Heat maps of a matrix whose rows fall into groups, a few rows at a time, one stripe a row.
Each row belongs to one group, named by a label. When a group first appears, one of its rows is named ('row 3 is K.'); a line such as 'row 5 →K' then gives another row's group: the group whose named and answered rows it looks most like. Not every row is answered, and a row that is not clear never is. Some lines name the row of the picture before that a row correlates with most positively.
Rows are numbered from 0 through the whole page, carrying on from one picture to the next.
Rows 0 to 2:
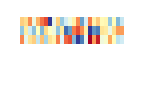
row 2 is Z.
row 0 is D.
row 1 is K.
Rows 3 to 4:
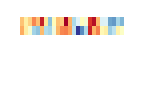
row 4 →Z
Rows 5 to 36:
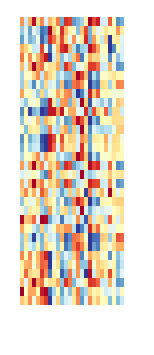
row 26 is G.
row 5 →Z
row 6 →G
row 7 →G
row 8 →Z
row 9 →D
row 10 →Z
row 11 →K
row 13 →Z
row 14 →G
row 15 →G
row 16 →K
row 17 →G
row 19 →G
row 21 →Z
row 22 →G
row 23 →Z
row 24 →D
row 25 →K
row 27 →D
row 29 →K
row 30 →K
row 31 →D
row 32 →D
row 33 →D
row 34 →Z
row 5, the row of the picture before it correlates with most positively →3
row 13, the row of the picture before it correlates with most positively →4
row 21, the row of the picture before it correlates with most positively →3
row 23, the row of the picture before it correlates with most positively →3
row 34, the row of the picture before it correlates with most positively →3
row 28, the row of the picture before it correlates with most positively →4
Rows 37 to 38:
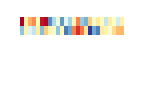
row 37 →D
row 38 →K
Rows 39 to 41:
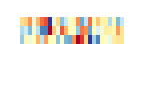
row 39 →D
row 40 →G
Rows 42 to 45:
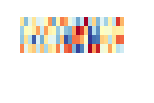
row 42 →G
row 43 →K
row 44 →K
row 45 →Z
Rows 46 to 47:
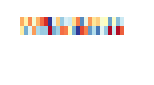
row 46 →D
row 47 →G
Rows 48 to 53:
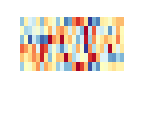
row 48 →K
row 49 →G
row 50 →G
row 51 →D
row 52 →Z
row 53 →K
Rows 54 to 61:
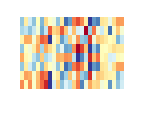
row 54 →K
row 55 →G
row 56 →D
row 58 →Z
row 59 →K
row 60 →D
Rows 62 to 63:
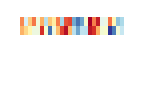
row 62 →Z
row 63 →Z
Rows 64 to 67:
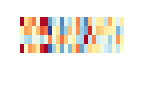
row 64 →D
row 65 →D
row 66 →G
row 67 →D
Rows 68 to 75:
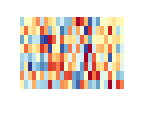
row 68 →K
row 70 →G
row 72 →G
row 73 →G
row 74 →Z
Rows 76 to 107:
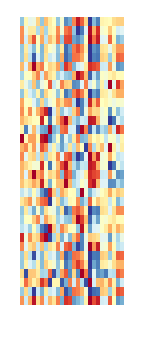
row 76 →K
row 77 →Z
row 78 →Z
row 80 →K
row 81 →Z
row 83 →G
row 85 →Z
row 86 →D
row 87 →Z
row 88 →G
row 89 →D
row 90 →D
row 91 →Z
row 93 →Z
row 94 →Z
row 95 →G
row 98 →K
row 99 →G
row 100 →D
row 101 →Z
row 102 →K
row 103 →K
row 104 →G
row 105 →D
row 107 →Z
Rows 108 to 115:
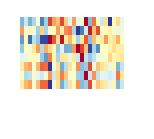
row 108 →G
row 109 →Z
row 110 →G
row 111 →K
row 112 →G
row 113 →D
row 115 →D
